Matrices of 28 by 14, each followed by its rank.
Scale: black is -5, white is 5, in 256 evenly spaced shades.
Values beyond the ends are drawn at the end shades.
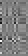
two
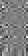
two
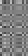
one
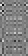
two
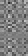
two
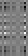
one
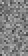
full rank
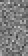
full rank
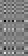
one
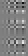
one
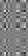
one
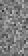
full rank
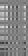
one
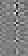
two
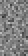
full rank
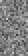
full rank
